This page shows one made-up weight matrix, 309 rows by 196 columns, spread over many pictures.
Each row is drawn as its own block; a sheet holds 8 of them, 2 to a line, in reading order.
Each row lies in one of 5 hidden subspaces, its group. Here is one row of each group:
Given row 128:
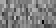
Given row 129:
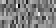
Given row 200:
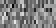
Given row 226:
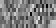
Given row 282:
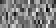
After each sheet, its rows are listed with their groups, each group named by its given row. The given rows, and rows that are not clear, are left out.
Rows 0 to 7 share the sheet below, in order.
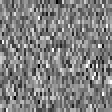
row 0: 226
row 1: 128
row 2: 282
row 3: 129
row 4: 282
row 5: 226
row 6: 226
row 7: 282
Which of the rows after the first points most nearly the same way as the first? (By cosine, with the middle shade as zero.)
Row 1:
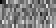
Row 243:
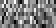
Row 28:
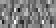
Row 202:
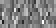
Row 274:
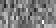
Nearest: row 274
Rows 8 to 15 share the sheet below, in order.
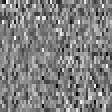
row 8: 129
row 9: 128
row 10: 128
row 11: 128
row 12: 128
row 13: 200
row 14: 128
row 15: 282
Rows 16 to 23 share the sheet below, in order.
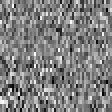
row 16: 226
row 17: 200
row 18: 200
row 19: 128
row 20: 226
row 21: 128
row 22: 200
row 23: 282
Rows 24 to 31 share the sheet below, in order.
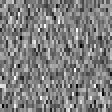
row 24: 200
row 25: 200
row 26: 282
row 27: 282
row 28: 128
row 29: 200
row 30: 128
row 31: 282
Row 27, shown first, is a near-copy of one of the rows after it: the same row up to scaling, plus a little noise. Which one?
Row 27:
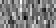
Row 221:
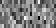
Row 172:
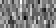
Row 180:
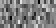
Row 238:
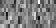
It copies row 172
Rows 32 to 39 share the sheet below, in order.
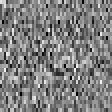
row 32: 128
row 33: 129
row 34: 226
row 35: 200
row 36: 200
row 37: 200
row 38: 282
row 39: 129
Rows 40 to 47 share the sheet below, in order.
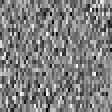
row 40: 282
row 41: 226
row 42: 226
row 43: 226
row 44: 129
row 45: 282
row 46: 282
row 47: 200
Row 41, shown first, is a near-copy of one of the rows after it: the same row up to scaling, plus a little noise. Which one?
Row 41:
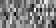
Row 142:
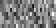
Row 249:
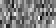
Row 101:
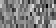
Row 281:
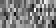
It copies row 281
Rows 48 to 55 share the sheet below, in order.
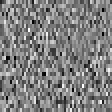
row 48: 282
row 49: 282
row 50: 226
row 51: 226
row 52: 129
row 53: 226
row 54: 282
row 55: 129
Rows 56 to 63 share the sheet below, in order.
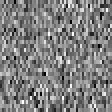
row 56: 200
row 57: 200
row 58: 200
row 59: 129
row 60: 129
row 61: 128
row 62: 226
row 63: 282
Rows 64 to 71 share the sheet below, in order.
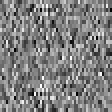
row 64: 226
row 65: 226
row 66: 282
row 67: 226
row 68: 128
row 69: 129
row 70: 226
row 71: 129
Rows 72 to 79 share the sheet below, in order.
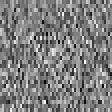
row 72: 128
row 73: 282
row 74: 226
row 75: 282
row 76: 200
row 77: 200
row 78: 129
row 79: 129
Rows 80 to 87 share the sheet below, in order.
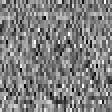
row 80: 129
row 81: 129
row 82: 282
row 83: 282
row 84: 129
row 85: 226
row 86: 200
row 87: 129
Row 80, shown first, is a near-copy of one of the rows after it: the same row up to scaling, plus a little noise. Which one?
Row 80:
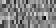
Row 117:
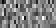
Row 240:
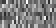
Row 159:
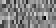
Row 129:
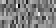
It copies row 159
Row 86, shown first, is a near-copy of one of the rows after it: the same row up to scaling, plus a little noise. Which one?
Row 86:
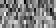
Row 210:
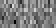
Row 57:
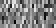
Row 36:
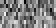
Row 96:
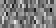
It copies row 36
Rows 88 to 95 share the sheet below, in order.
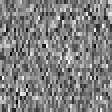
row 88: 226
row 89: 226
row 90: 129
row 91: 282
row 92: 128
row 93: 200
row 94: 129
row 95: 200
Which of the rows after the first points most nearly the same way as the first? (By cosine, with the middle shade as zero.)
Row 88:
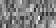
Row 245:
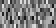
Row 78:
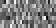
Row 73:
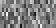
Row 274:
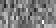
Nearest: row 274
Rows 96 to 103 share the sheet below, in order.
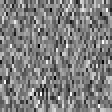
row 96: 200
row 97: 200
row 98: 282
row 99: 226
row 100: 226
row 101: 226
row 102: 226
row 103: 128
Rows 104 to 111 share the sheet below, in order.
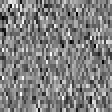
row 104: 200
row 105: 129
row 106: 128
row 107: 226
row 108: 128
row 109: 226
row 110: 282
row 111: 282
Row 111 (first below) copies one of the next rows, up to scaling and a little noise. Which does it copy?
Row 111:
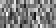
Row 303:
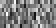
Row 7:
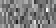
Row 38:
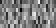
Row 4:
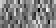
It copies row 303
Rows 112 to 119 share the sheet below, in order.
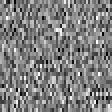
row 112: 129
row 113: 226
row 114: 200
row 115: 128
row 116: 226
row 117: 129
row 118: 129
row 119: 226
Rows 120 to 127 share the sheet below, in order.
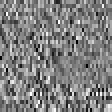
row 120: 200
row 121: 128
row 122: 226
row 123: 129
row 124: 282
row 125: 226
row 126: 226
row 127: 226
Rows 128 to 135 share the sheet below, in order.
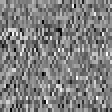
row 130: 200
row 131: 128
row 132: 129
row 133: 282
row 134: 129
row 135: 128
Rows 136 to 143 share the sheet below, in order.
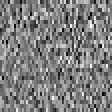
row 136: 282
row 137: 282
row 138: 282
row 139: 129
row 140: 128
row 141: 200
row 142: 226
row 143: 282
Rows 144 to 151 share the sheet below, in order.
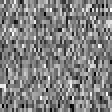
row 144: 200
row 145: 226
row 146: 200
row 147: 129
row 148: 282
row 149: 282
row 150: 128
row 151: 200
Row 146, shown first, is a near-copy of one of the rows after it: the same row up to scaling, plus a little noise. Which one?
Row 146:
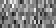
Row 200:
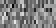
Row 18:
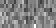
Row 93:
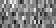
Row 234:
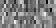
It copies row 93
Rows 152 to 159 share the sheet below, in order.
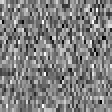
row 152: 128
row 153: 226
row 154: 200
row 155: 282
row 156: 129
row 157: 282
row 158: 128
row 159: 129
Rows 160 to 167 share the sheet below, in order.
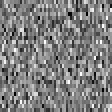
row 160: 226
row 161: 282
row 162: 200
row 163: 200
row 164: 128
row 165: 282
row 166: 128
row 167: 226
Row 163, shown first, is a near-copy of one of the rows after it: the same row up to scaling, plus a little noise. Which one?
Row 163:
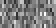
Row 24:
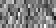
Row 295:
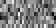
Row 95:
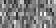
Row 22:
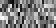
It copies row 95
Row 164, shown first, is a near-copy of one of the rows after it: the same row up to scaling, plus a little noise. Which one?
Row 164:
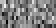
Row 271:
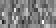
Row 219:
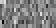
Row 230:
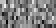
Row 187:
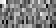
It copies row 230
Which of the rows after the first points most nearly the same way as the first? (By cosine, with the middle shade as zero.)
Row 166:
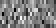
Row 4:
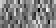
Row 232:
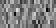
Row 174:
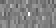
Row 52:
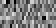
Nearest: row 52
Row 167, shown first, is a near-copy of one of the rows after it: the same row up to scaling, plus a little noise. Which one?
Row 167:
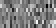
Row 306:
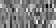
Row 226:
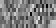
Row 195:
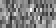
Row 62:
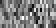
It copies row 306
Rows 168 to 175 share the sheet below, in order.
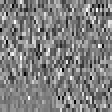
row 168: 200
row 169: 226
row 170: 282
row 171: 129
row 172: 282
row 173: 200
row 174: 129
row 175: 282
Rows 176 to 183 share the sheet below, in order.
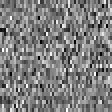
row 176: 282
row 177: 226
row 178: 128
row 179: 200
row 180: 282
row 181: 226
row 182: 129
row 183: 129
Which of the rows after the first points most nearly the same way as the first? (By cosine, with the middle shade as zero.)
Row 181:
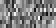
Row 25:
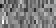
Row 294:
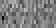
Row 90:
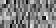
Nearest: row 25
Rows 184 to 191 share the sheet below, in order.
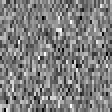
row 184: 129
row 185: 200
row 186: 200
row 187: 128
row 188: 282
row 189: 129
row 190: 226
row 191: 200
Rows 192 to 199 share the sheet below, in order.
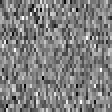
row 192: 226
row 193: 129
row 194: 200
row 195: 226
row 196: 128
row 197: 200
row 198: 282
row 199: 282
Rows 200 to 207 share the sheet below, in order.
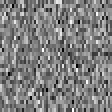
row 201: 128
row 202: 128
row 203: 128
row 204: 282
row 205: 129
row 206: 226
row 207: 129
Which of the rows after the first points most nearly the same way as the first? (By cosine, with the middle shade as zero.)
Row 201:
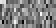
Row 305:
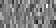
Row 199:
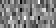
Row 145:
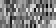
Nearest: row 145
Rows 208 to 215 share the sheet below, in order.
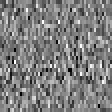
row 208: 128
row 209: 128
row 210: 200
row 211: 282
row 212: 226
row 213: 282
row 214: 282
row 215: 128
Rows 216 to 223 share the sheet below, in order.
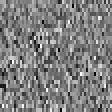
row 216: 128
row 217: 129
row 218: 226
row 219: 128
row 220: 200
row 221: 282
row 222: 128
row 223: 226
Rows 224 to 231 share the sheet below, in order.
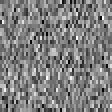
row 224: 128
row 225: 129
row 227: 129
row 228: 282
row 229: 200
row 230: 128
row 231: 226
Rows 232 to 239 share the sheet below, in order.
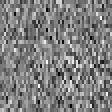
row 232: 282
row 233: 128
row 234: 200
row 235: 282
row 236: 226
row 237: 200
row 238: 282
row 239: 200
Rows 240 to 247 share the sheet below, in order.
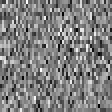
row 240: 129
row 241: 282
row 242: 129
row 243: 200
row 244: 128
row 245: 282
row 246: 282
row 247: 128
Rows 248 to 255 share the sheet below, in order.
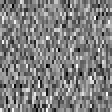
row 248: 200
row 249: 226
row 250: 282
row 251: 128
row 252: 282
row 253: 282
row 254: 282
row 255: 200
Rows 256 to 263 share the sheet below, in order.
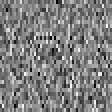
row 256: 282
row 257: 128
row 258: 226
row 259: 128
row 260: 282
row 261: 129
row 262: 128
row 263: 282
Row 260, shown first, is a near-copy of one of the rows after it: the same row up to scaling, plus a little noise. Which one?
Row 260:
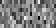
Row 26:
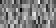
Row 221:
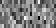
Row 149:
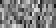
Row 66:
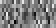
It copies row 221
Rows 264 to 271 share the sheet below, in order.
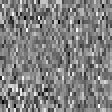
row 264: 282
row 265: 128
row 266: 129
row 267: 282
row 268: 128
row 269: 128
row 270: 200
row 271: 128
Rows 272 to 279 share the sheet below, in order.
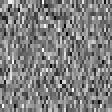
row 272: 200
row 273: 129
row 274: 128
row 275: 129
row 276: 226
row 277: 226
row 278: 128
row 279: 129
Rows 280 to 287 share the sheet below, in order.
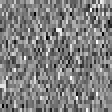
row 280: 282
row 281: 226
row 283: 128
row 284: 282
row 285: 200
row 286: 128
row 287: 129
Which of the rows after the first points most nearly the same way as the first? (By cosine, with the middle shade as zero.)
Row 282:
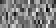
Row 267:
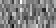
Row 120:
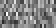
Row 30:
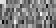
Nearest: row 30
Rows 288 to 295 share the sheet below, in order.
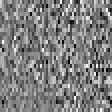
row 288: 226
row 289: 200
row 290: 128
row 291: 282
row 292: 226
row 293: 226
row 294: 200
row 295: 200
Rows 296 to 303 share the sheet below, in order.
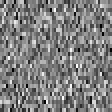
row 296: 200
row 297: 200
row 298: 282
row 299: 128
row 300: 129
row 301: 129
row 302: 129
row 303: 282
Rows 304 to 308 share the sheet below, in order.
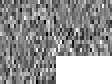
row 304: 282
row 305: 226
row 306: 226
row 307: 200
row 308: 226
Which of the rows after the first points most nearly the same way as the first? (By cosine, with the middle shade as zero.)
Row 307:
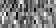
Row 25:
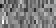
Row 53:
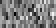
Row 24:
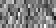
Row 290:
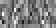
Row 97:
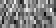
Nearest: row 25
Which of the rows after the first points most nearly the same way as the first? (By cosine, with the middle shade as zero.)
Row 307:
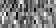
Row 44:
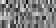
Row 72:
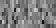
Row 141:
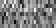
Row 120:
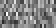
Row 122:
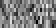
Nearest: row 44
